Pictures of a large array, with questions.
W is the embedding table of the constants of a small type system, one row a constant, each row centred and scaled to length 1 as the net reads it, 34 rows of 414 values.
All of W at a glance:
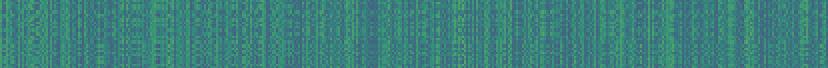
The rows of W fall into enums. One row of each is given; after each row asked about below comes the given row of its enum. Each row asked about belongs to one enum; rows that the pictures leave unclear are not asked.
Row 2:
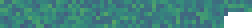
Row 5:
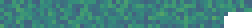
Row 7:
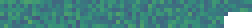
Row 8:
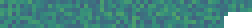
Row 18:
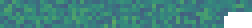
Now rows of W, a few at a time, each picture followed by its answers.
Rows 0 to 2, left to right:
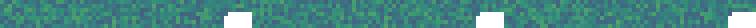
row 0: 18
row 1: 8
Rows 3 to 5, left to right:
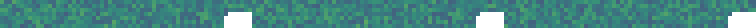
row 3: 2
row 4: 18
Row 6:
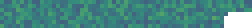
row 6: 5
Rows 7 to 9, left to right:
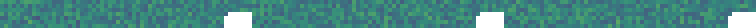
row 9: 18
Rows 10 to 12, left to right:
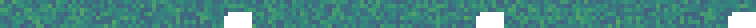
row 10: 2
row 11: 5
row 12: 18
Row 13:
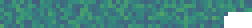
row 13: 5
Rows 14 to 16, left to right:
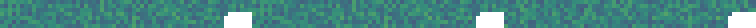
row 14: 8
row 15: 8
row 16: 5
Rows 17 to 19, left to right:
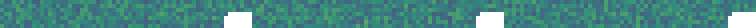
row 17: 5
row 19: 8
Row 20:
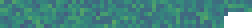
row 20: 2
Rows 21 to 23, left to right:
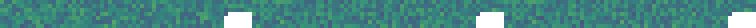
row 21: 2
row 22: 7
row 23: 7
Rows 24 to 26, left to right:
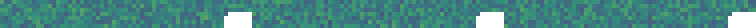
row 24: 2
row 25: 7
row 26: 5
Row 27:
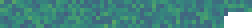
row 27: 2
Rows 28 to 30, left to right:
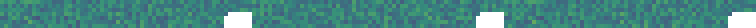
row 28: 7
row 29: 8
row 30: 7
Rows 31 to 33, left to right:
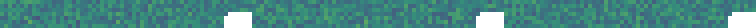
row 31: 7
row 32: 18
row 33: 8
